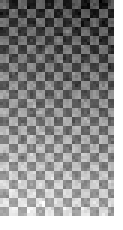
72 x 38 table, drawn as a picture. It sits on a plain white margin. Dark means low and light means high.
Average level on the scale: 50%. Grain: checkered. Ninth with the lowest average: top right. Slope: up to the bottom.
